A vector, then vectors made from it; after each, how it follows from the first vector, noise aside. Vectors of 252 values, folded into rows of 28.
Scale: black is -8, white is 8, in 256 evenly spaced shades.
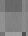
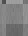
reversed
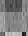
scaled up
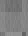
shrunk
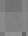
shrunk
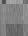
reversed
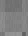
shrunk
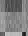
scaled up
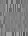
sign-scrambled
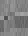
wrapped around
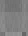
shrunk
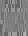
sign-scrambled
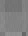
shrunk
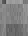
reversed
